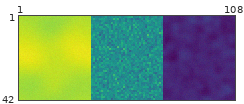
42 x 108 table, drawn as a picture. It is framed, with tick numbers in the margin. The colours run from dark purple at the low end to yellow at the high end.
It is made of 1 by 3 panels. Panel 1,1: very high, smooth, faint in contrast. Panel 1,2: middling, fine-grained. Panel 1,3: very low, blotchy, faint in contrast.
